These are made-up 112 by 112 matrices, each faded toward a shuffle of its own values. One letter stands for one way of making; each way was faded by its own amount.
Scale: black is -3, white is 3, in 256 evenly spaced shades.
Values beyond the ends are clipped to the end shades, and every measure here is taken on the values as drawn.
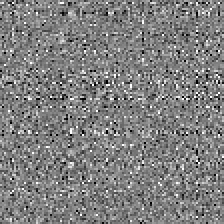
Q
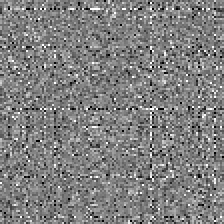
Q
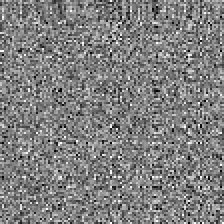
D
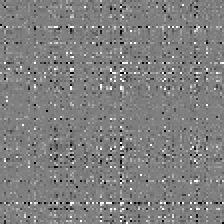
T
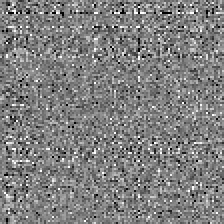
Q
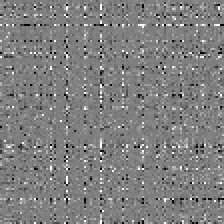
T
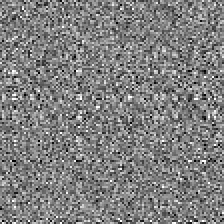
D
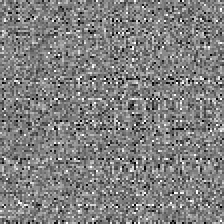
Q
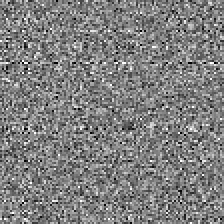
D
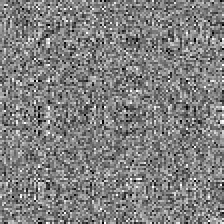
D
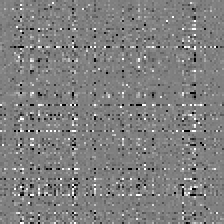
T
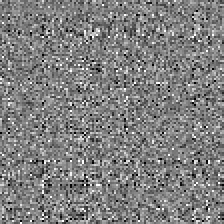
Q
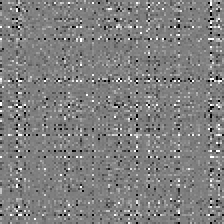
T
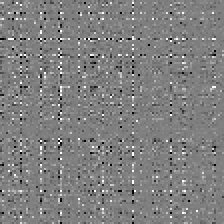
T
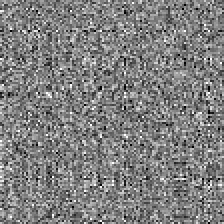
D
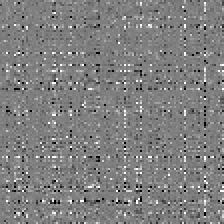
T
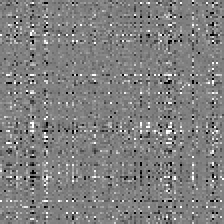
T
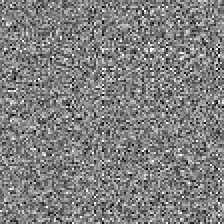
D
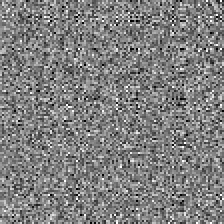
D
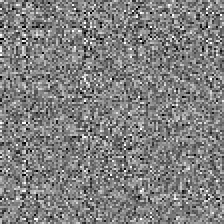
D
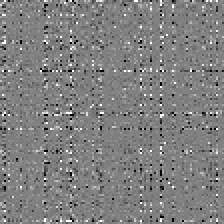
T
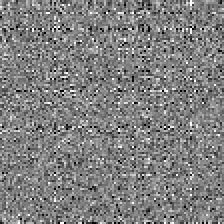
Q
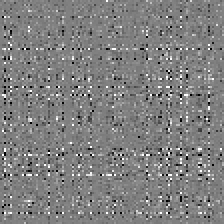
T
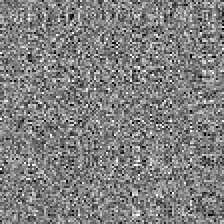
D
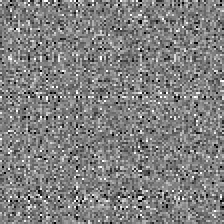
Q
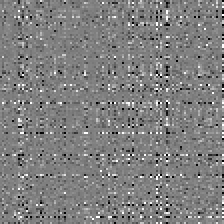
T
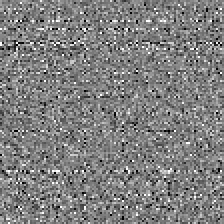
Q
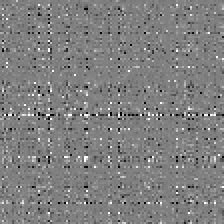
T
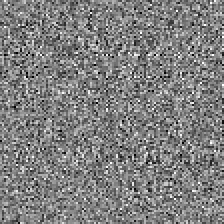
D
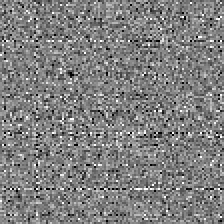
Q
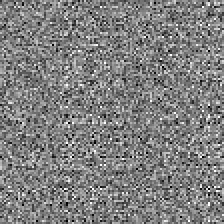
D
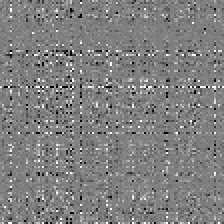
T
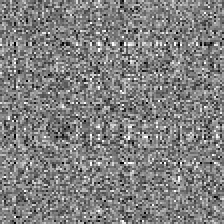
D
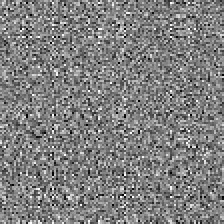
D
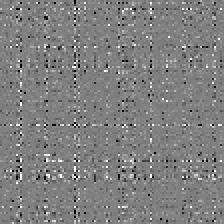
T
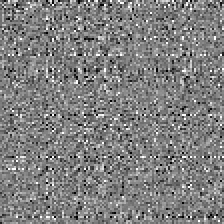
Q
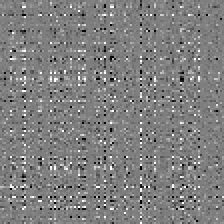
T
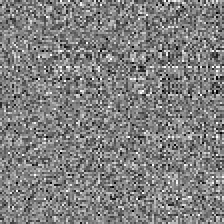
D
